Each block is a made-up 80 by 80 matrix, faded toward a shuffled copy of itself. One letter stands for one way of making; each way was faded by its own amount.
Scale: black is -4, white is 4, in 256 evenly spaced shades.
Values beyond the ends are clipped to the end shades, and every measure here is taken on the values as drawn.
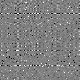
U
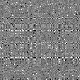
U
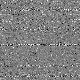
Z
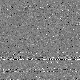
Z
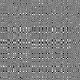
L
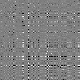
L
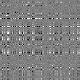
L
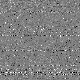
Z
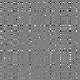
L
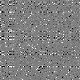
U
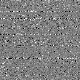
Z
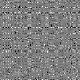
U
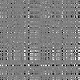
L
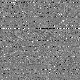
Z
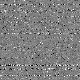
Z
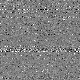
Z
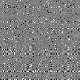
U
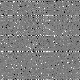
U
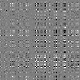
L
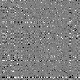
U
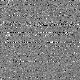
Z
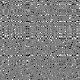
U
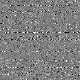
Z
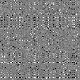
U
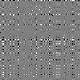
L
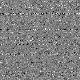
Z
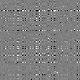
L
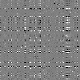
L
